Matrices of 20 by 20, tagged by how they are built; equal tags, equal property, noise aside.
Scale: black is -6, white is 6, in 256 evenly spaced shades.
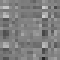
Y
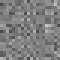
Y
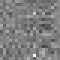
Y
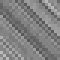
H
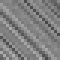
H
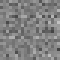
Y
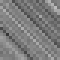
H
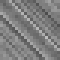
H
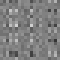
Y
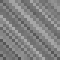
H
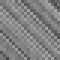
H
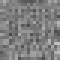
Y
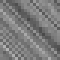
H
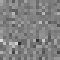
Y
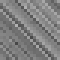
H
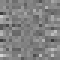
Y
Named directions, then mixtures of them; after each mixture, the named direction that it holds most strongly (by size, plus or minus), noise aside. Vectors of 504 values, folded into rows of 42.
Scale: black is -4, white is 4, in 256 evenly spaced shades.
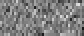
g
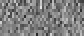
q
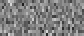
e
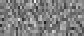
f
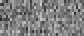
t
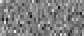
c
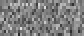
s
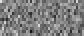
c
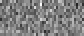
t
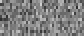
t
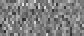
s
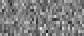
e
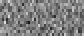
c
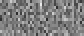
q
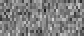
t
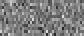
e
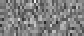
f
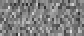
s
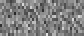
e
